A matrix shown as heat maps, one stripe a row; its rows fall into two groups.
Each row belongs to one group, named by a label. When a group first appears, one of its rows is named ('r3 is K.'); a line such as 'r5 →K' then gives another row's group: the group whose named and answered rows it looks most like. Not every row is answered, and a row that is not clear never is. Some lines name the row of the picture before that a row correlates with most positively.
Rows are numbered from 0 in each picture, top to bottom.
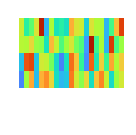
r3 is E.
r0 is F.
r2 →E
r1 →F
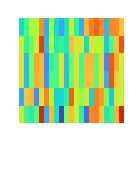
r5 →F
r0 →F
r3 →F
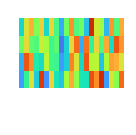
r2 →E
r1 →E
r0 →F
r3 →F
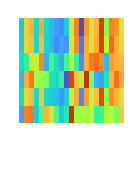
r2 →F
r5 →E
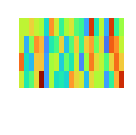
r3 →F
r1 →F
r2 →F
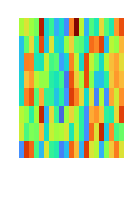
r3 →E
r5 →F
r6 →F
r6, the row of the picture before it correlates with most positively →0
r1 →F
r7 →E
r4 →E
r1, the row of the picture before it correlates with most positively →3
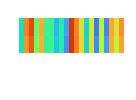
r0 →E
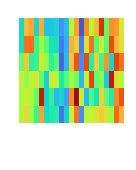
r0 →E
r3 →F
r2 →E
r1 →E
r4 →E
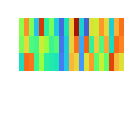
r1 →E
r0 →E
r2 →E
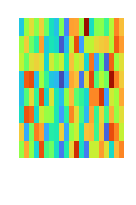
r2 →F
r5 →E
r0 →E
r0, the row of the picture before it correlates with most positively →1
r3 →E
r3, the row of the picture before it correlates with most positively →2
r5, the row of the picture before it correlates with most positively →2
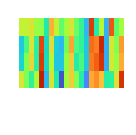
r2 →F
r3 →F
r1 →F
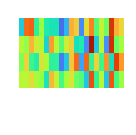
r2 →E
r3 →F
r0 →E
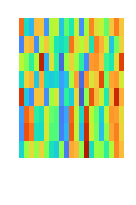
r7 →E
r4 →F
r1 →E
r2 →F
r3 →E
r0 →F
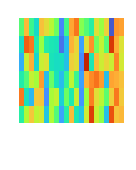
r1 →E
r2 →E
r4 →F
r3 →F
